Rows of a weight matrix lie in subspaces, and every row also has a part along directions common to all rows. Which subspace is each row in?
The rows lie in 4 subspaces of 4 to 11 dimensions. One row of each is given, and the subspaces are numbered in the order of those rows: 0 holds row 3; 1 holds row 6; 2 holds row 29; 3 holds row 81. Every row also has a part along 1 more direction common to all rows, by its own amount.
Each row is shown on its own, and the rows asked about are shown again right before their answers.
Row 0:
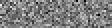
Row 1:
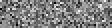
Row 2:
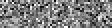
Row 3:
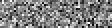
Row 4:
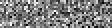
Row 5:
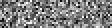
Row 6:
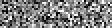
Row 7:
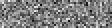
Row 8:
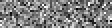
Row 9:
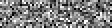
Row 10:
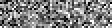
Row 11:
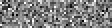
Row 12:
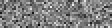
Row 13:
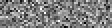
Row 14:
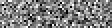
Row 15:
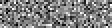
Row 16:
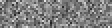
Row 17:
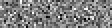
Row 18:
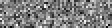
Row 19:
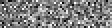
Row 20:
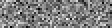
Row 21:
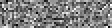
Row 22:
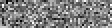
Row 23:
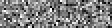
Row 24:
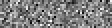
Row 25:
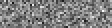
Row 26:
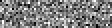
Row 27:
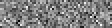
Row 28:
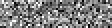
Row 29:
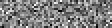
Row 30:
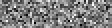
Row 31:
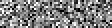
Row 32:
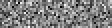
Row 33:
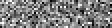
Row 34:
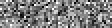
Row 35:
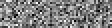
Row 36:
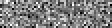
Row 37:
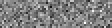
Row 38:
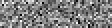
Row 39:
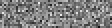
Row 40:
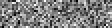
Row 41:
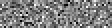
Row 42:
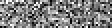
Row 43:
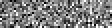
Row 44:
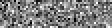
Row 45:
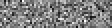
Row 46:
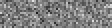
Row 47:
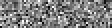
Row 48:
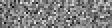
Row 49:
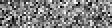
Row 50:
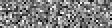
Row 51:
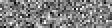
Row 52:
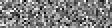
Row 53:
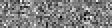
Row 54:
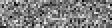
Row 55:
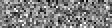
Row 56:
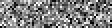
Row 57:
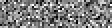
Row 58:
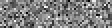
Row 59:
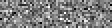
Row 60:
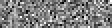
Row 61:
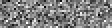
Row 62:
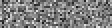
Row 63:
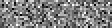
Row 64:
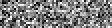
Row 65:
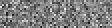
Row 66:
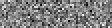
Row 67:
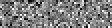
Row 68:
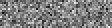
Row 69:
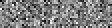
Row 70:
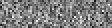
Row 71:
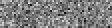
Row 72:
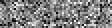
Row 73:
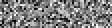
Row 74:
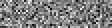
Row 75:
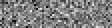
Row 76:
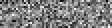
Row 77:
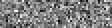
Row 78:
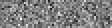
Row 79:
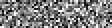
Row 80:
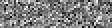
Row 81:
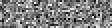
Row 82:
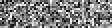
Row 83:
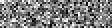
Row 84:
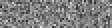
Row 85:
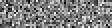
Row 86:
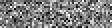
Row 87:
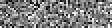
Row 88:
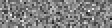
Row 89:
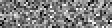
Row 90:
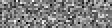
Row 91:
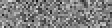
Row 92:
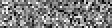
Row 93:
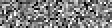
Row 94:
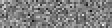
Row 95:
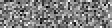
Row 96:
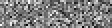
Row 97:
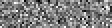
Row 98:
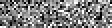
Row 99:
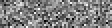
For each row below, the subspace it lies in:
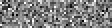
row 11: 1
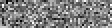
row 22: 0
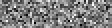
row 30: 1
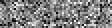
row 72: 2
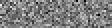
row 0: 0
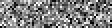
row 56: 1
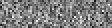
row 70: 1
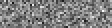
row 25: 1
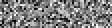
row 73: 3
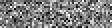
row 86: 1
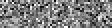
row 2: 1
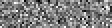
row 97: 1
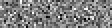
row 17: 1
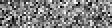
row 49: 3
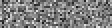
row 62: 3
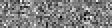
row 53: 1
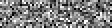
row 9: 1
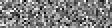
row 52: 1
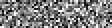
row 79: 2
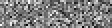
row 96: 3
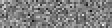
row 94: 2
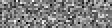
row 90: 3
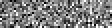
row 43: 0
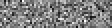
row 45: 1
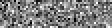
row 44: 3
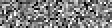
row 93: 2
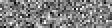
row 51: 0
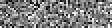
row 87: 0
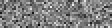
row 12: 0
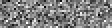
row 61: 3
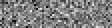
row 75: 3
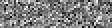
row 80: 3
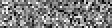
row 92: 1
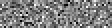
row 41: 0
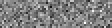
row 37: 0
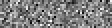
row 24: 3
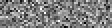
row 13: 1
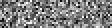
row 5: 3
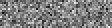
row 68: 3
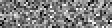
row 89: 0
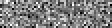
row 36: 0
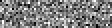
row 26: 3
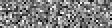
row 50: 1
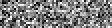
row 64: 3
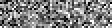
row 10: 0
